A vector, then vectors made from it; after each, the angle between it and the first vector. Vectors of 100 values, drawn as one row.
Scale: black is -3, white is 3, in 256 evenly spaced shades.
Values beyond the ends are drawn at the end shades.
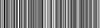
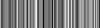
partly opposed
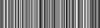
partly opposed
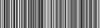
nearly parallel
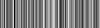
partly aligned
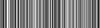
partly opposed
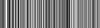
partly opposed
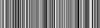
partly opposed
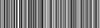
nearly parallel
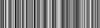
partly opposed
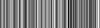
partly aligned
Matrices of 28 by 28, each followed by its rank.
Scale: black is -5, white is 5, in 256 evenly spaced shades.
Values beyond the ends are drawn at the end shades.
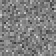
full rank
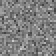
full rank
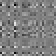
two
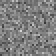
full rank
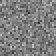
full rank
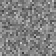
full rank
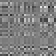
two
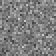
full rank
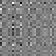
two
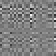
two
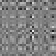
two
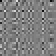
two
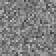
full rank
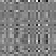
two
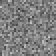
full rank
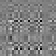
two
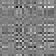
two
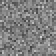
full rank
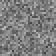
full rank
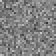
full rank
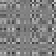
two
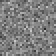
full rank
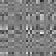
two
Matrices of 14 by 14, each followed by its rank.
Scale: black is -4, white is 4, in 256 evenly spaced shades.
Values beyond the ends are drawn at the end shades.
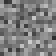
full rank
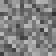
full rank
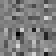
three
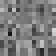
three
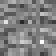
three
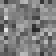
three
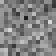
full rank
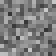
full rank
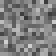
full rank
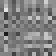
three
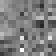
three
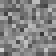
full rank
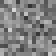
full rank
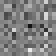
three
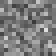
full rank
